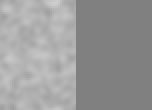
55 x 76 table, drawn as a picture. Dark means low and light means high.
The table splits into one row of 2 panels. Panel 1,1: high, blotchy, faint in contrast. Panel 1,2: middling, flat.
